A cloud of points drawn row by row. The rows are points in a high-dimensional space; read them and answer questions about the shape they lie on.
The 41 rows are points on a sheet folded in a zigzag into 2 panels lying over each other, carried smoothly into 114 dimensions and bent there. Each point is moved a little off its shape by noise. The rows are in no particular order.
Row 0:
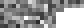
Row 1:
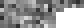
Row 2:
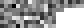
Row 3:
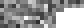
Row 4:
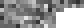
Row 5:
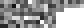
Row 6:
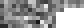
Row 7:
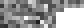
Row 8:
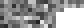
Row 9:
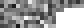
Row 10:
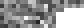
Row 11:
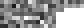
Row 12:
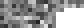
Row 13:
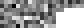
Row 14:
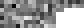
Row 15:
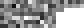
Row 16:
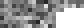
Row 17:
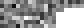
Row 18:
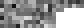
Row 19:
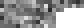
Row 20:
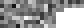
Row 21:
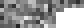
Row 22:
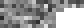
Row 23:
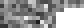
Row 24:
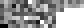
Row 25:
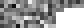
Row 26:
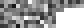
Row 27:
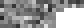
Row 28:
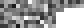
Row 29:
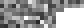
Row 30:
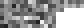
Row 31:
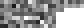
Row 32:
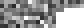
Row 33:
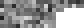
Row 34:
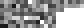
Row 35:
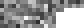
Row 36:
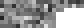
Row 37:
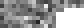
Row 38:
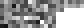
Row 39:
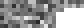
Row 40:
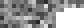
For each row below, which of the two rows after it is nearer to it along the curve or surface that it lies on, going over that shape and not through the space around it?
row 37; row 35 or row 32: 35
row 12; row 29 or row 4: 29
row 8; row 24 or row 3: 24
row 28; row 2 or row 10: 2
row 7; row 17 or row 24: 24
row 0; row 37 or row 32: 32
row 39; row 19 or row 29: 29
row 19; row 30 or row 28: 28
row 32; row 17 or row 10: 10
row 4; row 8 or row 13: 13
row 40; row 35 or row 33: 33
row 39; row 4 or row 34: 34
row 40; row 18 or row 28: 18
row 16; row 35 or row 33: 33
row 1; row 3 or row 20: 3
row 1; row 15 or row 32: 32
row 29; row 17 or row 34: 34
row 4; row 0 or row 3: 3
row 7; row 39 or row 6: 6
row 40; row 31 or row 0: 31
